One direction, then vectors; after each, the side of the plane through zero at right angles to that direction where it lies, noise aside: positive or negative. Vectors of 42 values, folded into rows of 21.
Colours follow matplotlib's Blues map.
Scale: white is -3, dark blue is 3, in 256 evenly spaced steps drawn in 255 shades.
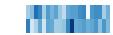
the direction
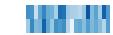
negative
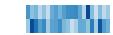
negative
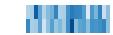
positive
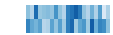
positive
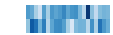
negative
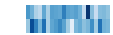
negative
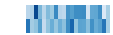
positive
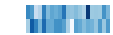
negative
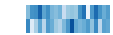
positive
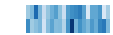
positive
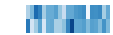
positive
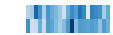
positive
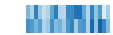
positive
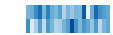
positive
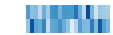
negative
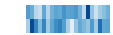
negative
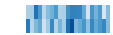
positive
